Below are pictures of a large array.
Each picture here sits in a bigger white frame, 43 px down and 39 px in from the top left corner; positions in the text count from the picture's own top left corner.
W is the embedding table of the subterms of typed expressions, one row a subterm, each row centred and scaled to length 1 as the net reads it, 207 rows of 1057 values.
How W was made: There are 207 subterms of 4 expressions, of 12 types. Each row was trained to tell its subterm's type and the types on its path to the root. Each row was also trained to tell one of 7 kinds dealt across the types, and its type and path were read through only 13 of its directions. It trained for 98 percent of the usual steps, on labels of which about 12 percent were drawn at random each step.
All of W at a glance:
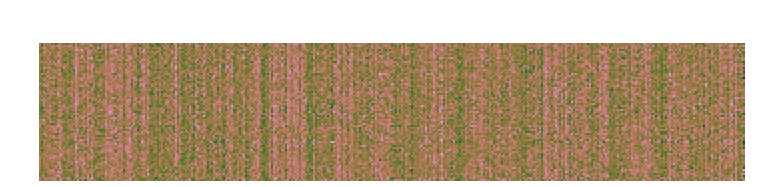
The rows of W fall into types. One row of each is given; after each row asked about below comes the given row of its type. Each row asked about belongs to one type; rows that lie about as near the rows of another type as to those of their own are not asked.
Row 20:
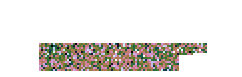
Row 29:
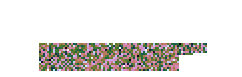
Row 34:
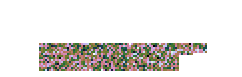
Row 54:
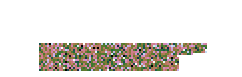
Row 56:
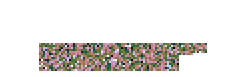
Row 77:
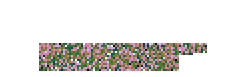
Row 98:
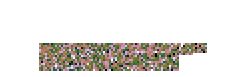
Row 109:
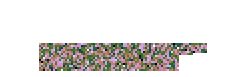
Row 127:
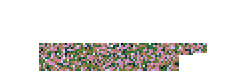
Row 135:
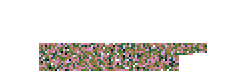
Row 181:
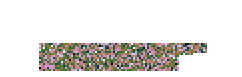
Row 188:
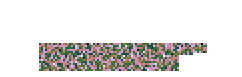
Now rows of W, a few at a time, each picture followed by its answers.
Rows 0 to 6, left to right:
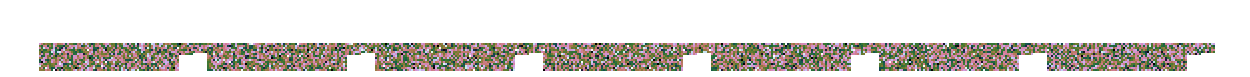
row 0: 109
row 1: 54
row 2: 20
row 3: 135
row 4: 29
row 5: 127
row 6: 181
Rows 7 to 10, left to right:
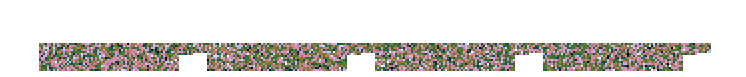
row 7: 188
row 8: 109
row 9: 20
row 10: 77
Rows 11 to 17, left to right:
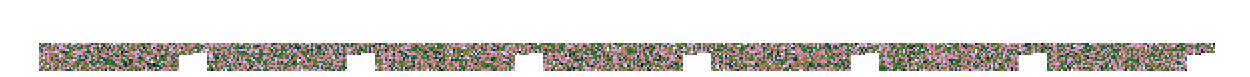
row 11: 135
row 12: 188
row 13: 34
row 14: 34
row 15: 181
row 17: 29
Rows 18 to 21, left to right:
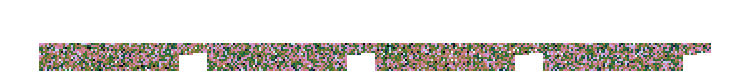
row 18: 135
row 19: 188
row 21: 56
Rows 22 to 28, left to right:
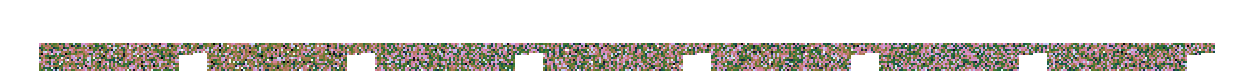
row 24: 20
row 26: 34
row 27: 77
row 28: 181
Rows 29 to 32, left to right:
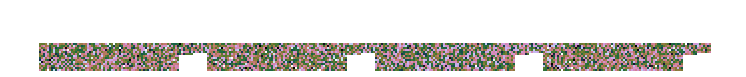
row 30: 29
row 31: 34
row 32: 127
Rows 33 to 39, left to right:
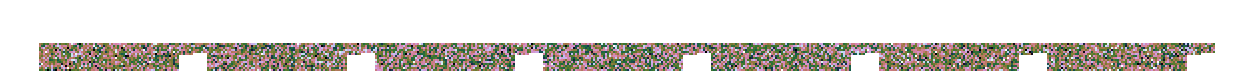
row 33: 98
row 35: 56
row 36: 34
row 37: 29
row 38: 135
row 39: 20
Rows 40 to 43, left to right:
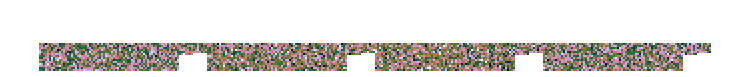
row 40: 34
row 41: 135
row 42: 20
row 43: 34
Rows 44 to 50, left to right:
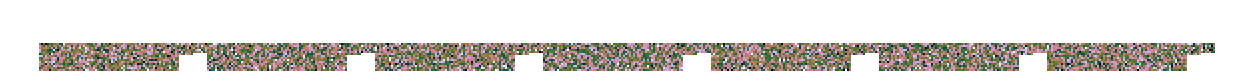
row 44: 20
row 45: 29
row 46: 188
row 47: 109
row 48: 20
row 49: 34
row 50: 77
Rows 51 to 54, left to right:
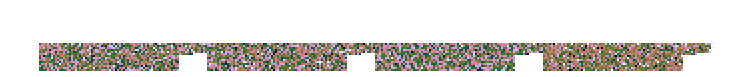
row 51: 77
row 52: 98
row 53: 188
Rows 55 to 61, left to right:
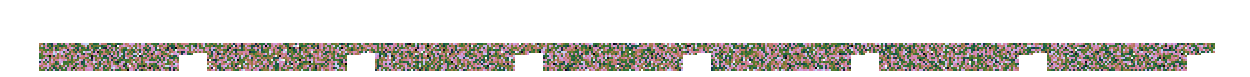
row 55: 34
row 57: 54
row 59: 127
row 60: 181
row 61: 181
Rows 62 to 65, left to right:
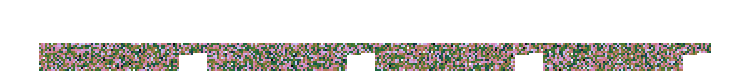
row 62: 135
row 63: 34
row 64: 181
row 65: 34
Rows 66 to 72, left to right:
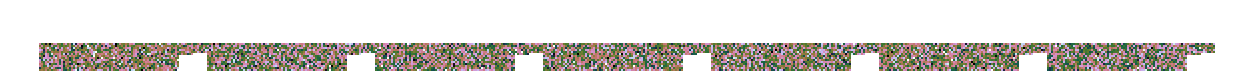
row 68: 127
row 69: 127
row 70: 98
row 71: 98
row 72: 29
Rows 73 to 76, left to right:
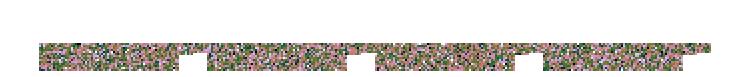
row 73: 181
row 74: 29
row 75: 135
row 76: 127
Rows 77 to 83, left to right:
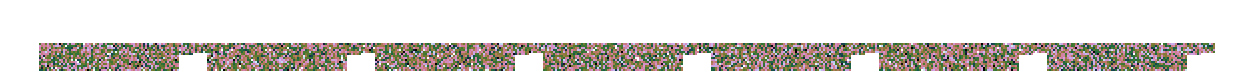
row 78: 109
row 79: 29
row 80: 77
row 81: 98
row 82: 98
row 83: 34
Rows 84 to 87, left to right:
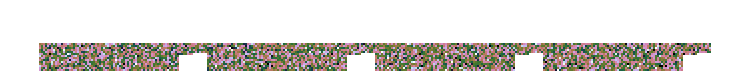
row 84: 135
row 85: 54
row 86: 56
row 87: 109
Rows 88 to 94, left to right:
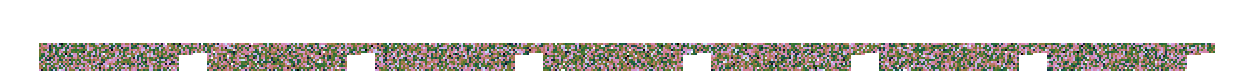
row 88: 29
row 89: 135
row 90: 20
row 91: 29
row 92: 135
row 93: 29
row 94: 34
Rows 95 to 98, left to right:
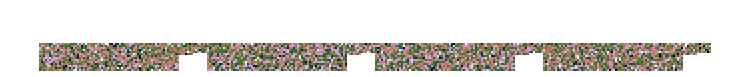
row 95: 54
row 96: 56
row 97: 54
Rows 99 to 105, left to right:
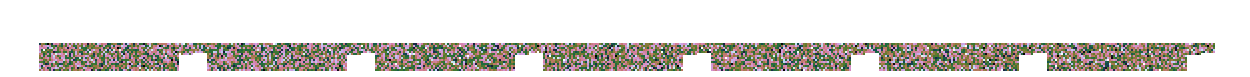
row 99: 34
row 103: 34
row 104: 20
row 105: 54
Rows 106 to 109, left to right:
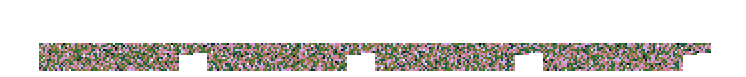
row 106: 29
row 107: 188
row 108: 135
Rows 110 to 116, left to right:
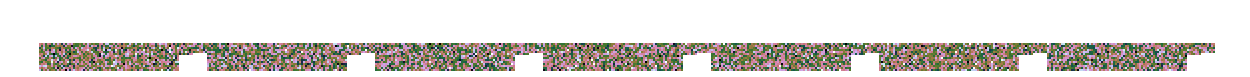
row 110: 181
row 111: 20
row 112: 34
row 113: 98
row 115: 188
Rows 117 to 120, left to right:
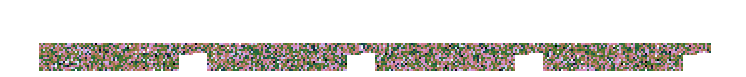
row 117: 98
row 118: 56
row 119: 188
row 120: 56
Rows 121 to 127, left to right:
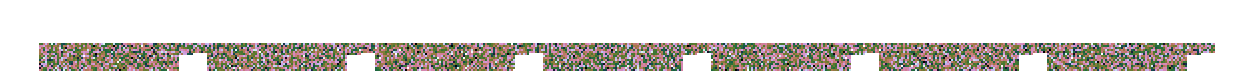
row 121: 29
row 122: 181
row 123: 98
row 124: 188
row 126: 127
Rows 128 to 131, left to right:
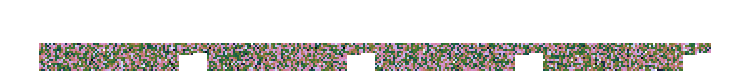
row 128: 181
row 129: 77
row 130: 29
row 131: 77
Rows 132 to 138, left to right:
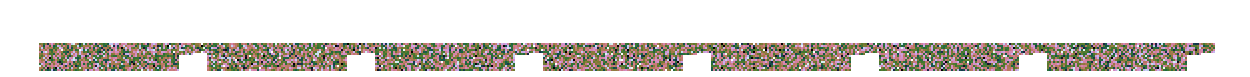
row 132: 98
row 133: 20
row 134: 181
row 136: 54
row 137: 34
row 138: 77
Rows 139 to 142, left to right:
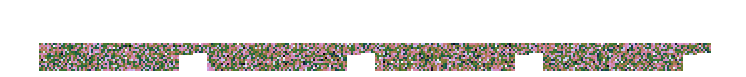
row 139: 77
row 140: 56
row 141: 56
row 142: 29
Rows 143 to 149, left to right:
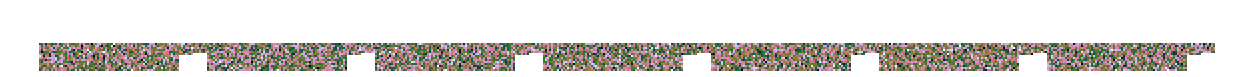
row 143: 54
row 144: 56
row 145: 56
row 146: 188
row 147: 56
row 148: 181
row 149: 56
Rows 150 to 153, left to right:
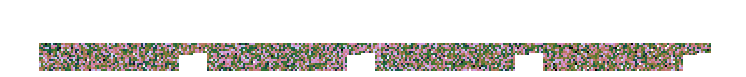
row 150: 20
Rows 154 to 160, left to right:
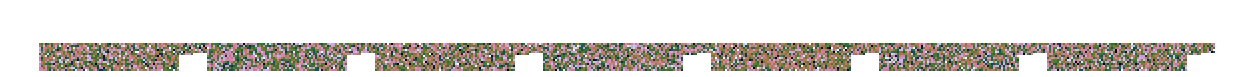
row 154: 20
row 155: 34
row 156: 135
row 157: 29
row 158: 127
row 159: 54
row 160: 188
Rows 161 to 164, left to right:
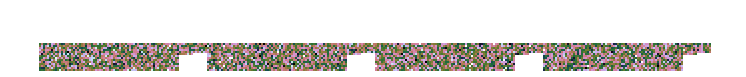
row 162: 135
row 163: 135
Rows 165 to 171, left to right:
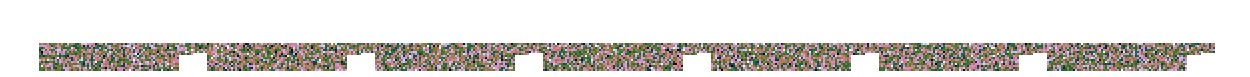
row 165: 77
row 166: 29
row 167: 56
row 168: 127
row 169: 188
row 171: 188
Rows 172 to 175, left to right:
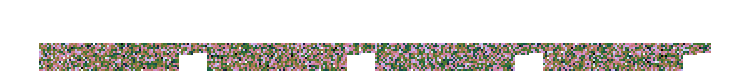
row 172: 135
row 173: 77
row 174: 181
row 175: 98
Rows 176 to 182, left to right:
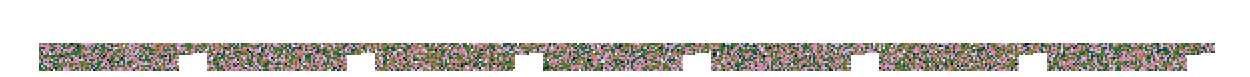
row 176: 77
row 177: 188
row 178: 20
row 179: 127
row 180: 34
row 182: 188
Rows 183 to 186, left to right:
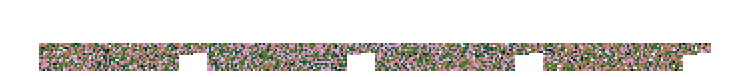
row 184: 56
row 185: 188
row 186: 20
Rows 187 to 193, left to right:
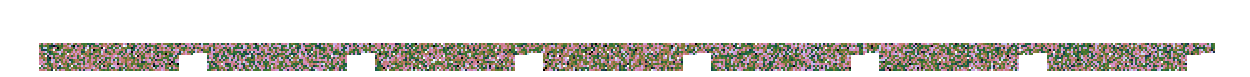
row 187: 20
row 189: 127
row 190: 109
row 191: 77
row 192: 188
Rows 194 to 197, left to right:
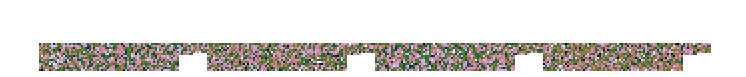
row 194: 109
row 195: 98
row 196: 109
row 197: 29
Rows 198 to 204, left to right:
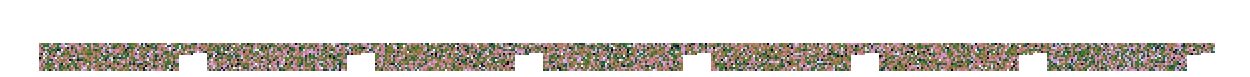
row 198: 20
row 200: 29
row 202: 56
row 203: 188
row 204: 127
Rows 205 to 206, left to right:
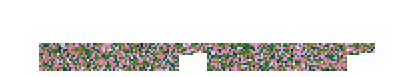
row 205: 56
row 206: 77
